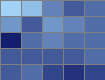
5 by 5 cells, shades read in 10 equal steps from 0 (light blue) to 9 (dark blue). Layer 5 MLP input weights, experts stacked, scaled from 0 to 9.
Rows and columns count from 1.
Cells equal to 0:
1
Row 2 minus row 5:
-3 1 -4 -4 -2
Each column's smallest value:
0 1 3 4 5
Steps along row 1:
up up up down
